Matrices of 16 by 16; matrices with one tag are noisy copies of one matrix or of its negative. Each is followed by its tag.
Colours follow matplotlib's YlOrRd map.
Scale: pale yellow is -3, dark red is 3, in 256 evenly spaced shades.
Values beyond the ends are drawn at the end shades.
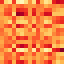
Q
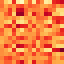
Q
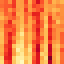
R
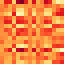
Q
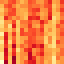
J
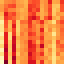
J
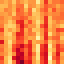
R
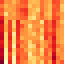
J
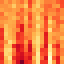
R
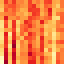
J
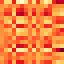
Q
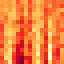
R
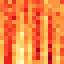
R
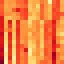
J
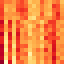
J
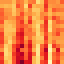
R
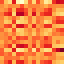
Q
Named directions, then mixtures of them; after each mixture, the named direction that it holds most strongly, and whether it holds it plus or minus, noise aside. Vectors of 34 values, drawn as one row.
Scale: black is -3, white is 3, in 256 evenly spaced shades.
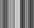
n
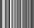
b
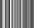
b, plus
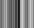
n, minus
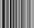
b, minus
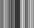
n, minus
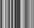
n, minus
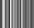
b, plus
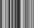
n, minus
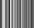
b, plus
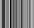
b, minus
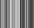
n, plus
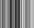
n, minus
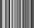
b, plus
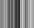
n, minus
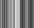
n, plus
